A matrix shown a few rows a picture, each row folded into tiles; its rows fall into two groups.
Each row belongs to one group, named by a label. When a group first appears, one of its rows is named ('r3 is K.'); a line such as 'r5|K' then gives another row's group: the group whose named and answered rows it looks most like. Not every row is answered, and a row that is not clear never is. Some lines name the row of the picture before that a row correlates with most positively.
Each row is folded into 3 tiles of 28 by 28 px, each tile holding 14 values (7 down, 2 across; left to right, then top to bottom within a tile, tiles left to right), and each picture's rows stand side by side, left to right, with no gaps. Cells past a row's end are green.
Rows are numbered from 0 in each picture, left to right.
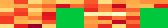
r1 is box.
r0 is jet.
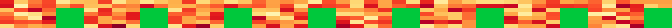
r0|box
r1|jet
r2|jet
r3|box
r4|box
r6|box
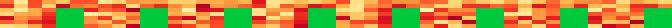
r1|box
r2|box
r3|box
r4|box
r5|jet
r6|box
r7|jet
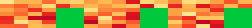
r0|jet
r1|jet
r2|box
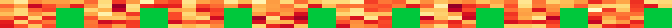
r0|box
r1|box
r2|box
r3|jet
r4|box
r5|box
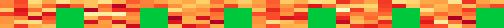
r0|jet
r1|box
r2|jet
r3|jet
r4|jet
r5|jet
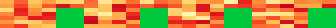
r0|jet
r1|box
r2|box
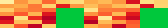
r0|jet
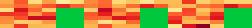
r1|jet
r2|jet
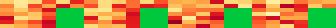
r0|box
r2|jet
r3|box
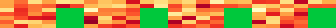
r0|jet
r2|box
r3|jet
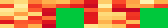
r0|box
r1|box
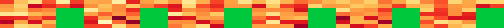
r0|box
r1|jet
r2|box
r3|box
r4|jet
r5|jet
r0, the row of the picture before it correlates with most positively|1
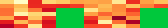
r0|box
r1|jet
